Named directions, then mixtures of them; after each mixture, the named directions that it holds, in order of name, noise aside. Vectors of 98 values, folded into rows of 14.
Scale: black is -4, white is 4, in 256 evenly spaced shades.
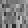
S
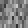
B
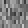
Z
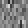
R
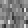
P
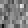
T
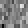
T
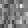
S, T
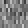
Z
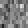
T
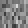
B, S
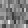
P, Z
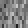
B, T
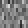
R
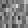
B, S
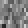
P, T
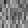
B, Z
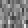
P, R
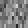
B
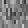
Z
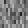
Z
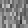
R, S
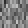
B, Z
